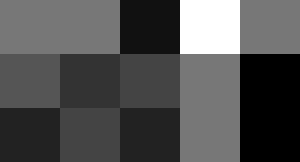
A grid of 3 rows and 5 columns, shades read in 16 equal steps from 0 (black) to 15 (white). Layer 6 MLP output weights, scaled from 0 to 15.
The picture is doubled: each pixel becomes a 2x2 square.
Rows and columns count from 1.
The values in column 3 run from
1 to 4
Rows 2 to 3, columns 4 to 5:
7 0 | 7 0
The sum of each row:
37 19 15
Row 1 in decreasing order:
15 7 7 7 1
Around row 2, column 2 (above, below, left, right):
7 4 5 4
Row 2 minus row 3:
3 -1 2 0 0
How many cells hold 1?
1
